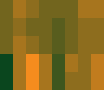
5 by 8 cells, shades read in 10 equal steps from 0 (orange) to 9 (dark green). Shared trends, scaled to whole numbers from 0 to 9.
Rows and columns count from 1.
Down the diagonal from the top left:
5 4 4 3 7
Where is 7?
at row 4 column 5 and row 5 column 5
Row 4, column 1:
9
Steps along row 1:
down up up same same down same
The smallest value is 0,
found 2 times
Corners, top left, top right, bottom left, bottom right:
5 3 9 2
